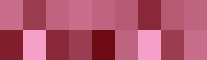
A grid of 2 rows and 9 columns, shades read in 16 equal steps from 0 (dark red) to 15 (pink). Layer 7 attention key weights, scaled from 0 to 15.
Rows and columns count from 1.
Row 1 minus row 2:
8 -10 6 5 9 -1 -12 3 -1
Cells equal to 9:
4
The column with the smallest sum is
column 5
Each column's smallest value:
2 5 3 5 0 8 3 5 9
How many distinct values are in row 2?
7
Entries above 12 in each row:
0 2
